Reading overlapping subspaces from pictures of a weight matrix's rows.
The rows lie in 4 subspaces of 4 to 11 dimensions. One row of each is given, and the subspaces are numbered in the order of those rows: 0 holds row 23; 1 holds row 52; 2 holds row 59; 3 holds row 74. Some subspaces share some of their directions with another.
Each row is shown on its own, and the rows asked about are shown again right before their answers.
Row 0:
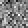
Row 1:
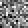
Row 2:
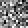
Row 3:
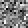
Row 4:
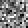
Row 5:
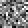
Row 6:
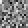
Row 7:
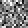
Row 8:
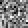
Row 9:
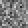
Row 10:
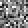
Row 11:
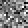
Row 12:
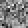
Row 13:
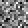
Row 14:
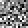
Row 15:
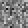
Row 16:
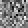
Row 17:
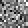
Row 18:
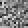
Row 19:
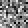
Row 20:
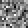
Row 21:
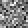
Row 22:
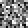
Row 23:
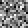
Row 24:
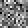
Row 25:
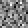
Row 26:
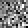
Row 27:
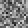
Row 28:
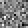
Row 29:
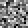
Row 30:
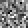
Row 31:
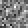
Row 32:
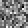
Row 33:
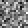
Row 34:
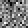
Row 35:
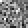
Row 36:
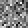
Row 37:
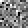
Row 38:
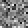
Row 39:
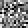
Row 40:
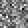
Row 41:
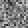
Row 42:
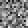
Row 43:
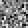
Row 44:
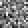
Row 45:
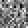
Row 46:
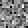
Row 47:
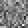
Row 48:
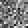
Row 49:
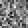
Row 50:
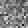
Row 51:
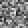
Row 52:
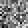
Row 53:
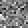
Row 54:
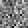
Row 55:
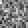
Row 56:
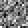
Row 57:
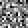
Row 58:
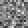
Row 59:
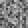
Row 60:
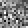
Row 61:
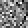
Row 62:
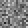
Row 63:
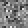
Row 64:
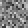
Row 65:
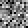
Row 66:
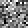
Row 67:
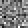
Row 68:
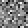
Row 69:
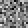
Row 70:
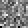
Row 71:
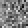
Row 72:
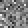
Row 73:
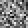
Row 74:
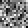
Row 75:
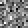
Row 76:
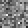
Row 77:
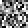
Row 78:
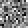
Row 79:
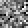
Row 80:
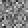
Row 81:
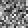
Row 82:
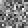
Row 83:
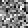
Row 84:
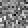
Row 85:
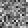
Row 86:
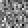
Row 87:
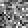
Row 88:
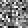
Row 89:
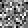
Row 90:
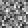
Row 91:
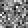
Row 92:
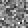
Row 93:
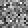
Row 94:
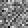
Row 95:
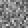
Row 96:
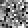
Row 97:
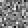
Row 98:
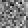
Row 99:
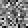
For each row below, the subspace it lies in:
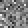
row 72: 2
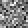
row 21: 2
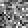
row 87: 1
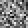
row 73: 0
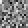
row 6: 2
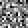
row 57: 2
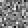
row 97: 3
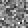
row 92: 1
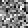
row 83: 0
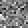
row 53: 2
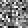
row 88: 2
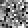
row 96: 1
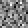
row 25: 0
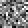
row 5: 3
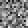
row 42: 2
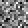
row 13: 0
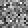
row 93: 2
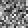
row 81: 1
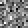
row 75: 1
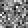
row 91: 1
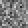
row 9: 0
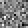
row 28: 1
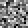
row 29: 2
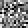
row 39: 2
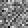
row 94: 2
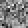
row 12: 1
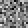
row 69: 2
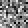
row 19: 1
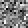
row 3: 2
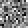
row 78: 1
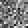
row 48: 1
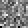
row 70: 1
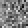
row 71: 1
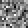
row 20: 3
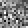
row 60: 1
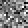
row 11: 3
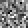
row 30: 0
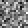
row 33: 0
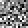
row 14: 1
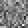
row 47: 1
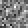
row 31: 3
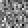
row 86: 2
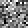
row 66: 2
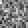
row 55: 2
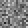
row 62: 1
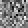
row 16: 1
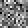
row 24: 2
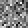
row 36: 1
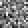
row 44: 3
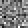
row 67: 1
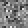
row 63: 2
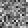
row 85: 1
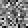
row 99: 2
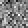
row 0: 0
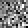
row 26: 1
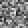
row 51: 2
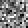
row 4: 0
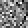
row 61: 0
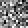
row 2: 1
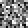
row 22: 2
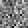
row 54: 1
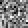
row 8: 2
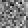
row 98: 0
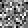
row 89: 1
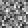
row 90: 0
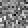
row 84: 3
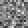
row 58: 2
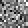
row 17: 1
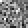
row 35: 2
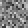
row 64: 2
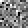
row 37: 2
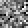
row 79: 3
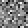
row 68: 0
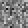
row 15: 2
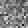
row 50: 1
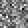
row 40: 2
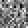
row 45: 2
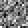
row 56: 1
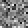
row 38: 1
